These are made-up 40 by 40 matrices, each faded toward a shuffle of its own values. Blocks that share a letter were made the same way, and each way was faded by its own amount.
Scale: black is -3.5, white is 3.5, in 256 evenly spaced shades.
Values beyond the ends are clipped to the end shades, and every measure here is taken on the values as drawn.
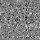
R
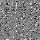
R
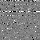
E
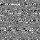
E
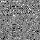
R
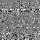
E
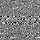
E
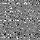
R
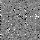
R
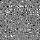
R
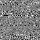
E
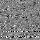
E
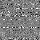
E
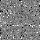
R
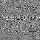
E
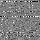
E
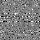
E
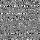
E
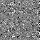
R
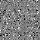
R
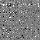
R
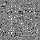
R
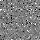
R
